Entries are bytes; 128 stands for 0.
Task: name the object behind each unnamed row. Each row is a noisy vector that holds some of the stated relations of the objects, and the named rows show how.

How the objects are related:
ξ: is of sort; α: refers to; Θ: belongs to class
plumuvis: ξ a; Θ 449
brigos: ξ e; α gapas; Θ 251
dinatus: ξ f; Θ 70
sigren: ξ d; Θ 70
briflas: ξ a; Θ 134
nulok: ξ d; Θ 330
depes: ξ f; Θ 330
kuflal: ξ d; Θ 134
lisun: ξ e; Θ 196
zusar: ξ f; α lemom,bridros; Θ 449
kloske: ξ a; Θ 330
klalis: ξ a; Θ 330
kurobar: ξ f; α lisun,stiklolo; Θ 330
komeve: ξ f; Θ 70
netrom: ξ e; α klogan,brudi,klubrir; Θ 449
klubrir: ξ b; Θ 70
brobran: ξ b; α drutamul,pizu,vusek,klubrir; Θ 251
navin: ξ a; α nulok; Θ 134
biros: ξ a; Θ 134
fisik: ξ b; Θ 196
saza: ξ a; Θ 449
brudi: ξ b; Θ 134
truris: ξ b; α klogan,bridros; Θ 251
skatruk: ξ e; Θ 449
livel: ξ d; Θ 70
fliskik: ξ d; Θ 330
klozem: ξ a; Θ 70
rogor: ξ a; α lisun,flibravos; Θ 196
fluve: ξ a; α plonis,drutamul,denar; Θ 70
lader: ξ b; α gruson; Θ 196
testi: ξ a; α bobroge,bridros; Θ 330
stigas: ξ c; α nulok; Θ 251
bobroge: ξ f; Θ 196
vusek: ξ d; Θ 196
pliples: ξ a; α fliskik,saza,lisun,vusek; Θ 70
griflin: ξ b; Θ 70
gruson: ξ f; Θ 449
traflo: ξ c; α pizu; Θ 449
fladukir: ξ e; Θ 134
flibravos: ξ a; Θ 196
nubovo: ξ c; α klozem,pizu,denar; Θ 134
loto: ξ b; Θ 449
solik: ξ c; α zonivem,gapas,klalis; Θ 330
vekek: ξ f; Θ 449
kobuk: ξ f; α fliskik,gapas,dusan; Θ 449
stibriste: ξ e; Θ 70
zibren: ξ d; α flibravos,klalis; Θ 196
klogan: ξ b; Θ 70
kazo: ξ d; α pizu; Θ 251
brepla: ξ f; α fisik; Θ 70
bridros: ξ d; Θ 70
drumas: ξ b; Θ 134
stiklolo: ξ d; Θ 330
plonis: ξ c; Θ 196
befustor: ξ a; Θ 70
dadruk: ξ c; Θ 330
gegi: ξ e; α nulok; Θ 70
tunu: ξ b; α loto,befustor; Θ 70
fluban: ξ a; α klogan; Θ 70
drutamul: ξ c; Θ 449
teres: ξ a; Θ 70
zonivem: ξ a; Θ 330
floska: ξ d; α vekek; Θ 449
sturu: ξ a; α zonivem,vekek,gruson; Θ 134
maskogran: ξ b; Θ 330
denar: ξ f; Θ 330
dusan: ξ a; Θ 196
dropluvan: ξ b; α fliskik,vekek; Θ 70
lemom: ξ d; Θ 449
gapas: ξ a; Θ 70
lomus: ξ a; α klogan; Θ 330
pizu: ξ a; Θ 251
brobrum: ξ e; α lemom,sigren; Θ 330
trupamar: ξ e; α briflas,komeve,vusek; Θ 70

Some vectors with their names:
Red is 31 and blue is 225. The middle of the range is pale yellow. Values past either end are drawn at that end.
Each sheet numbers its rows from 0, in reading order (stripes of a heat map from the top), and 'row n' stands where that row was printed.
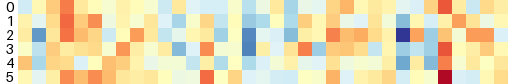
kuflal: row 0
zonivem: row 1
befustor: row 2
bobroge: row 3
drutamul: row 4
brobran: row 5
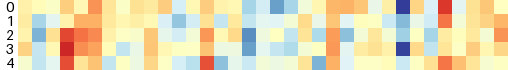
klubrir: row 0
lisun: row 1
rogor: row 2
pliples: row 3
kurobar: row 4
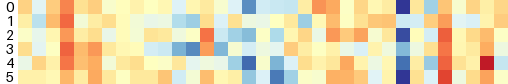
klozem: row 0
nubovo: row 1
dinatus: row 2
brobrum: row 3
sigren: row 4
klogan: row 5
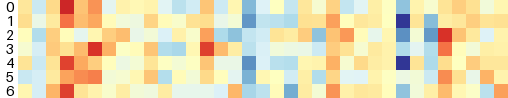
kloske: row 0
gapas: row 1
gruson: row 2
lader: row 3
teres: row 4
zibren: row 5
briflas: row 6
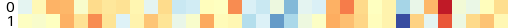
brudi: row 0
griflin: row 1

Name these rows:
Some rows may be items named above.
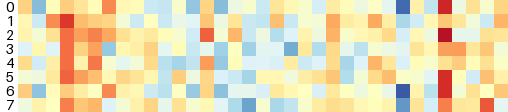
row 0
skatruk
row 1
sturu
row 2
truris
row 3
stiklolo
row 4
solik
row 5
kazo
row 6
skatruk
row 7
livel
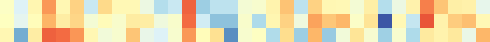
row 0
depes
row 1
dinatus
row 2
rogor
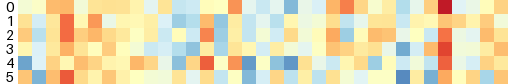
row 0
brudi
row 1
dadruk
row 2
stigas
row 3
fladukir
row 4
fisik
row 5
plumuvis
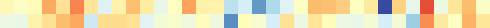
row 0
griflin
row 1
vusek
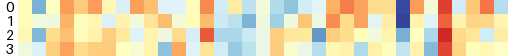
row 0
tunu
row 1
komeve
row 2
kobuk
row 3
floska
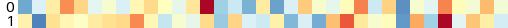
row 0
brepla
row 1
loto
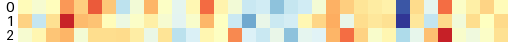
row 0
dropluvan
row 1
fluve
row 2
brudi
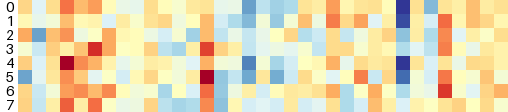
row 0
gapas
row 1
komeve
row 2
traflo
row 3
lader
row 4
fluban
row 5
brepla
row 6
brigos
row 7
solik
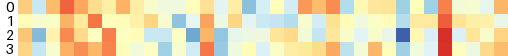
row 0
pizu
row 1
maskogran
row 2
netrom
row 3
brigos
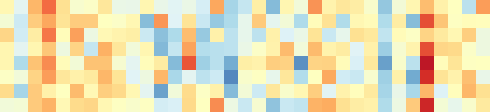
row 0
briflas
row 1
floska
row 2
dadruk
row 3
denar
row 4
zusar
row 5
lemom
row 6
plonis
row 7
drumas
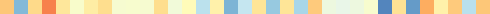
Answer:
saza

